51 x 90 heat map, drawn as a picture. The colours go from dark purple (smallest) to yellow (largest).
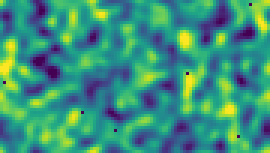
There are six isolated cells, each far lower than the cells round it. The histogram is bell-shaped. There is no seam. On average the colour sits 50% of the way up the scale. There is no overall slope. Neither half mirrors the other. The texture is blotchy.
